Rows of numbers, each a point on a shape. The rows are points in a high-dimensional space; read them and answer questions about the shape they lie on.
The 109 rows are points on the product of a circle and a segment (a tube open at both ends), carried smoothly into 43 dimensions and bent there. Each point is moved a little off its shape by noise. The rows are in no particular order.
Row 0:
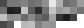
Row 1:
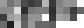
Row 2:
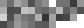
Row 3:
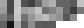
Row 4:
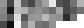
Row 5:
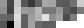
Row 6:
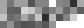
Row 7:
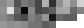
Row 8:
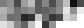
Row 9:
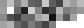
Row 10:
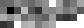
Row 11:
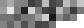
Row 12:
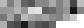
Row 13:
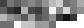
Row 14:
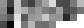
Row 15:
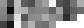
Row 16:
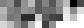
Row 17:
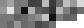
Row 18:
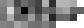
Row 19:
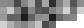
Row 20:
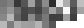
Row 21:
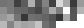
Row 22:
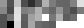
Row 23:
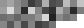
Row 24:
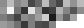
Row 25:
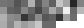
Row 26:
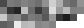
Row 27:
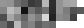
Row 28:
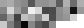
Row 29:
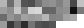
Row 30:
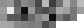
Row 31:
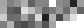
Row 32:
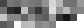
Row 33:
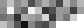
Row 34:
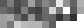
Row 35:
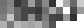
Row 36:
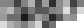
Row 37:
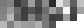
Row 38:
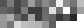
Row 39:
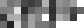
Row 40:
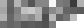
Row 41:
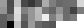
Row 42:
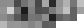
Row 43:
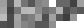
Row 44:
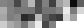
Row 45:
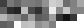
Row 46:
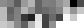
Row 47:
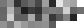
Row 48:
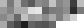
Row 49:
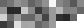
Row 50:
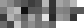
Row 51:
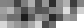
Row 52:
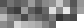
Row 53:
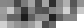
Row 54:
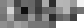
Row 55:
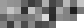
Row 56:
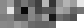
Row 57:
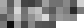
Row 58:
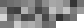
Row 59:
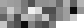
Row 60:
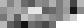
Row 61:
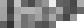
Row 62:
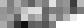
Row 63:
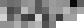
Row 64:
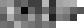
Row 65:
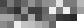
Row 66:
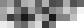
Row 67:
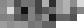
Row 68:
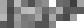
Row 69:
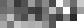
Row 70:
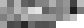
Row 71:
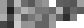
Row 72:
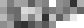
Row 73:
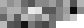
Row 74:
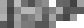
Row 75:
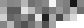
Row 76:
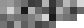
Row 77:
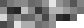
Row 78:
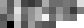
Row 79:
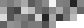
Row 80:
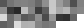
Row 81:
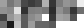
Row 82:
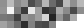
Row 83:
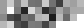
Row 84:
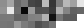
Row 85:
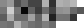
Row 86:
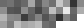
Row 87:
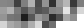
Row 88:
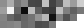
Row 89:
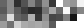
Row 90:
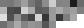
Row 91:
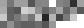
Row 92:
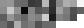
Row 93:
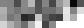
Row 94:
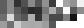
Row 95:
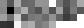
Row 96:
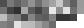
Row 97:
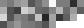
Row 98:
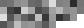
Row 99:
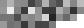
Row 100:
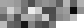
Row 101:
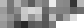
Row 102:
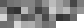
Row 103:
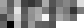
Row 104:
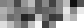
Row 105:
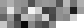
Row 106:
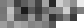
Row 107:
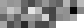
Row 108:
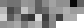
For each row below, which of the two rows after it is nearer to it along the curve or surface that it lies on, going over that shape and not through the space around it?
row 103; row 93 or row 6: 6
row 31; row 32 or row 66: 32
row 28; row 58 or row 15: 15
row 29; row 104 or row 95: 95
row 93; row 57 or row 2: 2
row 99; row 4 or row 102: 4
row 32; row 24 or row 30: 30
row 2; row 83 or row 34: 34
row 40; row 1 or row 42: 1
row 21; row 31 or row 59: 31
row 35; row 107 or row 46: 46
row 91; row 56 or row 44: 44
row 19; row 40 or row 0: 0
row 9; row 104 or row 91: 104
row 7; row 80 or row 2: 80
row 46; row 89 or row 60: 89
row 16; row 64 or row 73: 64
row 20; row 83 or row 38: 38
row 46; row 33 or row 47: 47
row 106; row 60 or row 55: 55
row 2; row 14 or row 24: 14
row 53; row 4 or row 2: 2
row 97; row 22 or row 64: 22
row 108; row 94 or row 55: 94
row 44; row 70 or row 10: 10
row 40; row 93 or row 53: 93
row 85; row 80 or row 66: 66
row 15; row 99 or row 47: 99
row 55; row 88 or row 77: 88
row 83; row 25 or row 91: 25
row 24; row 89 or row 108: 89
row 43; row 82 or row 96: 96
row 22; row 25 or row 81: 81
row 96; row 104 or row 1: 104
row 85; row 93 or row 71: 93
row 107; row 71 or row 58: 71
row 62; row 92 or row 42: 92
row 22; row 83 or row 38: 83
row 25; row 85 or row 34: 34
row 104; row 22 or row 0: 0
